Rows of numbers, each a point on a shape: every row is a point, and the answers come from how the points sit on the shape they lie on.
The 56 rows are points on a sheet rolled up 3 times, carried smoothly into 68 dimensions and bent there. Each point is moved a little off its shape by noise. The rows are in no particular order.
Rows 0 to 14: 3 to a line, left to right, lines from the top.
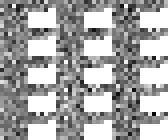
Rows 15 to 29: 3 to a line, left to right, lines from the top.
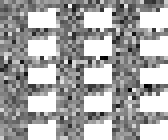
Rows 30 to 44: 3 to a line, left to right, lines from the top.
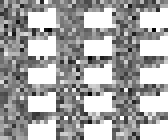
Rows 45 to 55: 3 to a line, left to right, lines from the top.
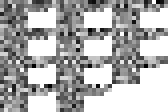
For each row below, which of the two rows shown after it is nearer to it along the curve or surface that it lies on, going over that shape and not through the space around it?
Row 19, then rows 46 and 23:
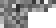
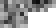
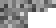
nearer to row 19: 23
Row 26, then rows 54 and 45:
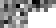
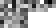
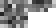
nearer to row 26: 54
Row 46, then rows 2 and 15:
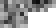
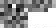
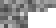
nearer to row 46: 2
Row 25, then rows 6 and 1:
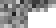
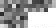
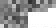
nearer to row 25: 1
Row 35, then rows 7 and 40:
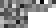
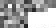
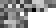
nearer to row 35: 40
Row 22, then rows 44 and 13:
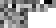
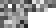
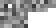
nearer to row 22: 44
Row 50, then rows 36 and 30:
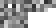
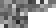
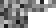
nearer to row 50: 36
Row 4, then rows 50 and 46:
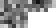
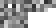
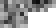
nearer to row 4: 46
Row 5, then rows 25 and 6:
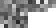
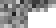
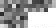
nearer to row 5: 25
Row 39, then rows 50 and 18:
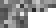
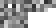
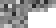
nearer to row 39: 50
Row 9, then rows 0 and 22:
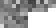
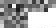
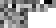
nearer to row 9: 0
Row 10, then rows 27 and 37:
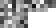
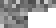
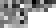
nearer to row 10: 37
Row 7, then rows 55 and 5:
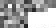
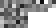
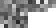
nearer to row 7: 5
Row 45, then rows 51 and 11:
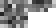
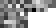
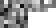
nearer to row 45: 11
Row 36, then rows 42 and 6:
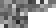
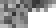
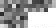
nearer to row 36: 42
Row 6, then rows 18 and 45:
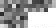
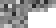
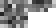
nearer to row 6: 45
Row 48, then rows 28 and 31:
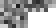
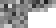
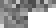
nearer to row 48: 28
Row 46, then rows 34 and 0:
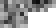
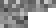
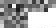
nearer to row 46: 0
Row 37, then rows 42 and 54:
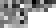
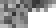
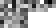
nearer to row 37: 54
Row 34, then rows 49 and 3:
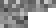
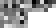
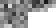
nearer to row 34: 3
